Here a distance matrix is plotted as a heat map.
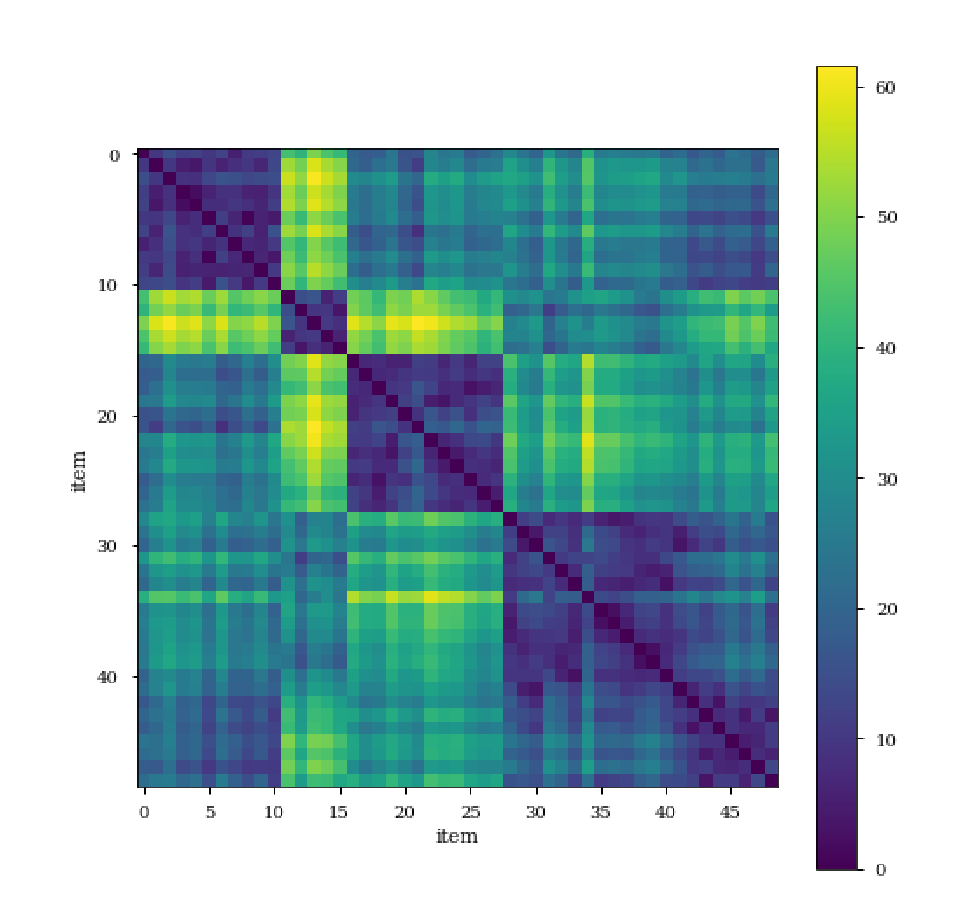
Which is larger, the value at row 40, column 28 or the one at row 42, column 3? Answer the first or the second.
the second
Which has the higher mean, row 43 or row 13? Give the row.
13
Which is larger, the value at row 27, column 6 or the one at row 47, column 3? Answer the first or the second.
the first
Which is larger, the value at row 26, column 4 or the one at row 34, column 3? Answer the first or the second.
the second
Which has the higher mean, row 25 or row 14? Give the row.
14
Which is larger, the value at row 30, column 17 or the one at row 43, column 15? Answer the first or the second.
the second
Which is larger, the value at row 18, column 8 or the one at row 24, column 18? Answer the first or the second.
the first
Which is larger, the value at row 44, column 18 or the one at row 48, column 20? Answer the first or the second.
the second
